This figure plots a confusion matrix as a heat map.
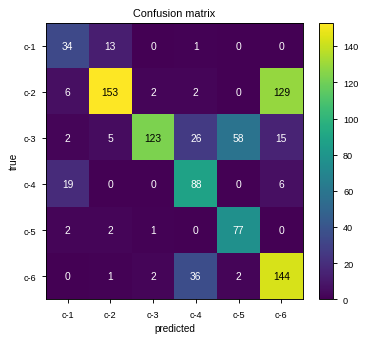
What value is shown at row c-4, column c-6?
6
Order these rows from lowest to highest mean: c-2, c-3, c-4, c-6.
c-4, c-6, c-3, c-2
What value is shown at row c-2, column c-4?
2
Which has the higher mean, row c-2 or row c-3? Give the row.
c-2
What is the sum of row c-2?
292
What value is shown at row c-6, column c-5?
2
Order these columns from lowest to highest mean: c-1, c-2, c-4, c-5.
c-1, c-5, c-4, c-2
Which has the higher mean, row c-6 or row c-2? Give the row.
c-2
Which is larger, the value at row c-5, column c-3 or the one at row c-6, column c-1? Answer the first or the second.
the first
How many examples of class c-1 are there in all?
48
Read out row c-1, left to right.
34 13 0 1 0 0
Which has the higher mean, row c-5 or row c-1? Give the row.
c-5
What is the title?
Confusion matrix
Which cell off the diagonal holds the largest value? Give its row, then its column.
c-2, c-6
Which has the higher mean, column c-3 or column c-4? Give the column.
c-4
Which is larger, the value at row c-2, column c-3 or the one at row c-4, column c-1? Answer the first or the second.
the second
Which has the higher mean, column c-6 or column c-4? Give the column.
c-6
